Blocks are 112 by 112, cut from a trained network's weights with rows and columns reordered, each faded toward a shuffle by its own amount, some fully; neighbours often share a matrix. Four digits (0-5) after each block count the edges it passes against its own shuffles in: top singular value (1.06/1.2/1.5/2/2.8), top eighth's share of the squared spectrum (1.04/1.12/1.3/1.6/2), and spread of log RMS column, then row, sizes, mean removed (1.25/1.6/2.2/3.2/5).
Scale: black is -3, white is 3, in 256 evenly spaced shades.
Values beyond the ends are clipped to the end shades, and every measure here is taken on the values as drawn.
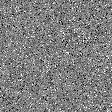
0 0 0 0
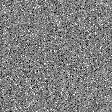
0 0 0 0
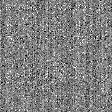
3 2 0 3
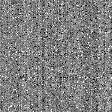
3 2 0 2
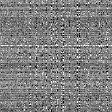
4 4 4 1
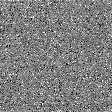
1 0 0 0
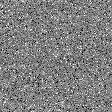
0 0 0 0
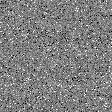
0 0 0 0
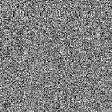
3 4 2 2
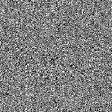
3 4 2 2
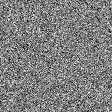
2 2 0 0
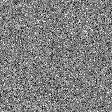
0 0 0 0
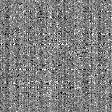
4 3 0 3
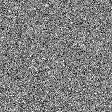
2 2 0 0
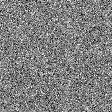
1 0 0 0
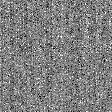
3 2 0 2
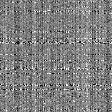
4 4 1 4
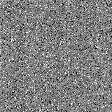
1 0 0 0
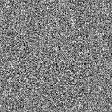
3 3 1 1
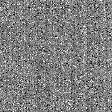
2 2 0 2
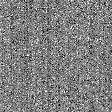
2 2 0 1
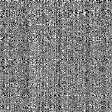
4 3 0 3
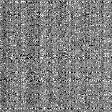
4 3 0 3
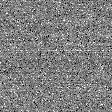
2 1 0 0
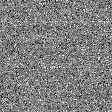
1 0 0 0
